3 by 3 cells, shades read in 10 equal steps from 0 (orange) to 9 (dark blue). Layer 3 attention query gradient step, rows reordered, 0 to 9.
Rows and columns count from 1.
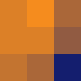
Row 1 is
1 0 3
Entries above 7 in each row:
0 0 1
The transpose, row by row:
1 1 2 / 0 1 3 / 3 4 9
